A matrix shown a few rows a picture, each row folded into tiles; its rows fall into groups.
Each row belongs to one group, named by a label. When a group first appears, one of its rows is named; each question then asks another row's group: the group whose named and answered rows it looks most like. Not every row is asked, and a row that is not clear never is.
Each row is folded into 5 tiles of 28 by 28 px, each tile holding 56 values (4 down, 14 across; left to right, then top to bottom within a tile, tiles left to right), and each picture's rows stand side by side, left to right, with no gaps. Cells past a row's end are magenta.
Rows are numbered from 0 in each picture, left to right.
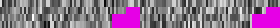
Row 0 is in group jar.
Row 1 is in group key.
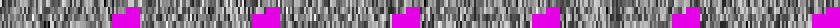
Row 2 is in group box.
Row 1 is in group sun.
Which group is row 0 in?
jar
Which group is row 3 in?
key
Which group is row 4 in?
key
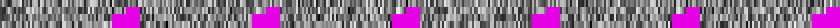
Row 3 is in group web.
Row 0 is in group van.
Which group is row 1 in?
box
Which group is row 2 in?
sun
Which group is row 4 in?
sun
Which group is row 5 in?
box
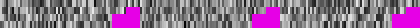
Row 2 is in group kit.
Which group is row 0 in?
kit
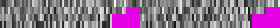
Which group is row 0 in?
key
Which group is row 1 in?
jar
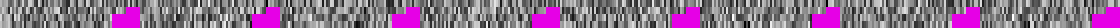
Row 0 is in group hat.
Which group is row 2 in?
box
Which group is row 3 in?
web
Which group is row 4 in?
kit
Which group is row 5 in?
jar
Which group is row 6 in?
box
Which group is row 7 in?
jar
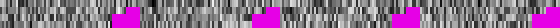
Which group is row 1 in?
van
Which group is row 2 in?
kit
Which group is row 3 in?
kit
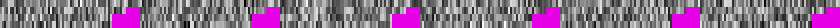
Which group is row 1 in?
jar
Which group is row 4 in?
jar
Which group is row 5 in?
web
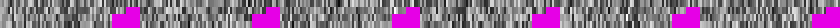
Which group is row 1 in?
van
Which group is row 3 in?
hat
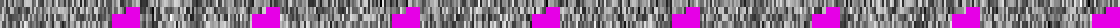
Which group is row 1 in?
key
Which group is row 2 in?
kit
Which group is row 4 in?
web
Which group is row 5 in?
key
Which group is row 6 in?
box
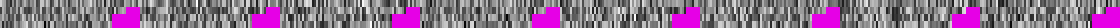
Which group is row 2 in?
web
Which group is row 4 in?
web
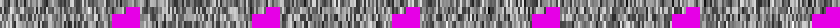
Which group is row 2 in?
hat
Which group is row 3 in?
sun
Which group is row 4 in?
key
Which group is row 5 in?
van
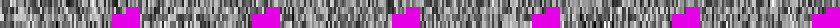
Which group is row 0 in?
kit
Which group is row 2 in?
box
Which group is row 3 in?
van
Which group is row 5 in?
van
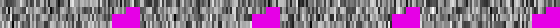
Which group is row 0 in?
van
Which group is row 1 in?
van
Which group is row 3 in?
hat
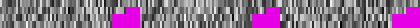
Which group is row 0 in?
sun
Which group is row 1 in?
web
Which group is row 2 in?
box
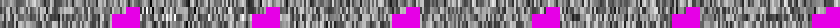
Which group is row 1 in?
box
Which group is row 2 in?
kit
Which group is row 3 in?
hat
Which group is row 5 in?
web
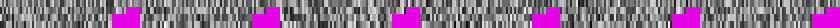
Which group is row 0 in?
box
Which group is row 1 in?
web
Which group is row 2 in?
kit
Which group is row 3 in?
van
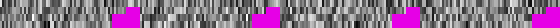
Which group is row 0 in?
jar
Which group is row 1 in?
web
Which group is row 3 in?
van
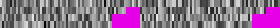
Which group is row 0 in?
sun
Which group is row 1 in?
hat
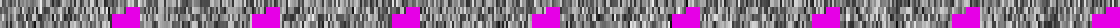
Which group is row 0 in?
jar
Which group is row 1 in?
hat
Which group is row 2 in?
web
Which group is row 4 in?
jar
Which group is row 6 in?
key
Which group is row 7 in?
hat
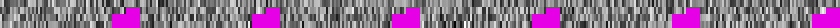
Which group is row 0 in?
hat
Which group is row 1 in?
sun
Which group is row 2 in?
key
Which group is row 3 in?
jar
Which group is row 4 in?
box
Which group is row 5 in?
kit
